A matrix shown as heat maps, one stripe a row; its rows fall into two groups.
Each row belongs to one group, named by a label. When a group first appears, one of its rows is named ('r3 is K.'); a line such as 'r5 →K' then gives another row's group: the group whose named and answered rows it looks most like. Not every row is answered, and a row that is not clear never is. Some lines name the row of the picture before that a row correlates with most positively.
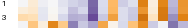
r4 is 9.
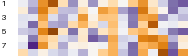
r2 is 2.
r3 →2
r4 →2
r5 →9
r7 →2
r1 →9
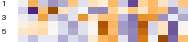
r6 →2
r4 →2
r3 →2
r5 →2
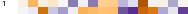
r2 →2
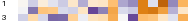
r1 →2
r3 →2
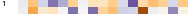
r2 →9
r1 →2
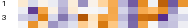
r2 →2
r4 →2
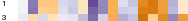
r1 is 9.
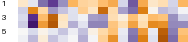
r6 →2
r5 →2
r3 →9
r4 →9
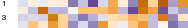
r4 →9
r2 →2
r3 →9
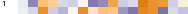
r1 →9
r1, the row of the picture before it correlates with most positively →1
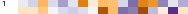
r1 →2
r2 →2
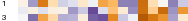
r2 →9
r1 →2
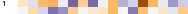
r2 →2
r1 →9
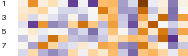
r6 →9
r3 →2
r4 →2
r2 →2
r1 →9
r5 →9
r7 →2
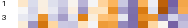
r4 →2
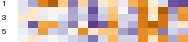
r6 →9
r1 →9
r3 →9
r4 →9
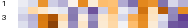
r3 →9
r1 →2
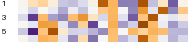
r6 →9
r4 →9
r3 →2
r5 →9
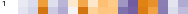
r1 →2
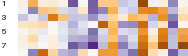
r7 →9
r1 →9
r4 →2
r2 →9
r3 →9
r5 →9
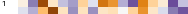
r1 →2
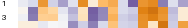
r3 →9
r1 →2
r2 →9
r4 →9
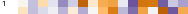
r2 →2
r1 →2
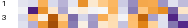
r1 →2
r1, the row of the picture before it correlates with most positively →1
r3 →9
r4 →9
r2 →2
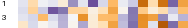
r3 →2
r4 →2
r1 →9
